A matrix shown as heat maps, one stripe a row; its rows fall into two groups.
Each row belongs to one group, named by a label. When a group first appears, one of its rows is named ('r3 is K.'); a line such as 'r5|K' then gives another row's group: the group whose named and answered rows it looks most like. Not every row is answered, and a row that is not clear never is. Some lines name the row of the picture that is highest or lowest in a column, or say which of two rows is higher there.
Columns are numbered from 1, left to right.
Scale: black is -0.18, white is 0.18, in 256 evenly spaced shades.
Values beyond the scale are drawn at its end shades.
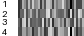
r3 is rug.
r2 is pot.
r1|rug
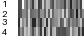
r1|rug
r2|rug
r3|pot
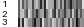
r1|rug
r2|rug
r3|pot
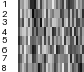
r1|pot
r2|pot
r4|rug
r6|pot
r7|rug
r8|rug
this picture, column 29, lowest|4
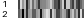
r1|rug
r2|pot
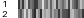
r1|pot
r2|pot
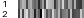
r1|rug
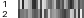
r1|pot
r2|pot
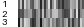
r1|pot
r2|pot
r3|pot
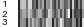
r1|rug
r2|rug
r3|rug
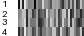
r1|pot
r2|rug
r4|pot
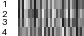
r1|pot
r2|pot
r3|pot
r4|rug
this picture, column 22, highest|3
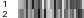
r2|rug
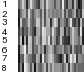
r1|rug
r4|pot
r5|pot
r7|pot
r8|pot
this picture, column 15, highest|1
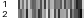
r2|rug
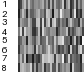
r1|rug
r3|pot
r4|pot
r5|rug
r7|rug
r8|rug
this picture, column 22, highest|2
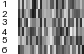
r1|pot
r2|pot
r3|rug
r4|pot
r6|pot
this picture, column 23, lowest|1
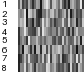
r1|pot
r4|pot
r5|rug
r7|pot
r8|pot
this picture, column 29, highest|5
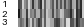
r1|rug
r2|rug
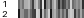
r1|pot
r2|pot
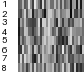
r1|rug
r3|pot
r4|pot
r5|pot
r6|rug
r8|rug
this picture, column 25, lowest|5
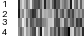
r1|rug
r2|pot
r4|pot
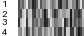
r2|rug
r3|rug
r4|rug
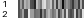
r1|pot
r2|rug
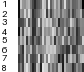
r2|pot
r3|pot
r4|pot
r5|rug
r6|pot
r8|pot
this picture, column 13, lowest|7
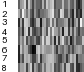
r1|rug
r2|rug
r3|pot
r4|pot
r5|rug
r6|pot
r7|pot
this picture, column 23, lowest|4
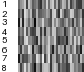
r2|pot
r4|pot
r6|rug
